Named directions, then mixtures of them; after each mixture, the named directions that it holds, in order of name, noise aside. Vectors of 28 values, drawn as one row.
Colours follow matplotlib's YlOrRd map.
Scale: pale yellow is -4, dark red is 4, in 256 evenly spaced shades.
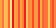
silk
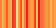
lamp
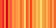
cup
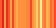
cup, silk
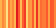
cup, lamp, silk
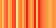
lamp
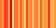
silk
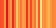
cup, lamp, silk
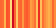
cup, lamp, silk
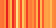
cup, lamp, silk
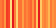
cup, lamp, silk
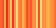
cup, lamp, silk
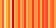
silk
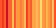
cup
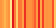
lamp, silk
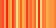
cup, lamp, silk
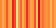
lamp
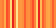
cup, lamp, silk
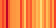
cup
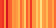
cup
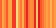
lamp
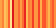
silk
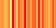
lamp, silk
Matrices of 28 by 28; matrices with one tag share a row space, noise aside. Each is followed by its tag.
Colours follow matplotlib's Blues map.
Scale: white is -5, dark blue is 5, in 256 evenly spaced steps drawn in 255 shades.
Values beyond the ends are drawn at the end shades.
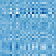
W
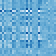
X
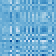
W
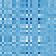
X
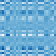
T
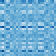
T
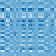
T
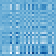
W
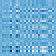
W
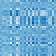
W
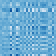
W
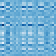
T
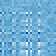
X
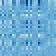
X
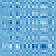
W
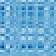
T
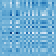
W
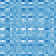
T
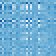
X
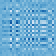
W
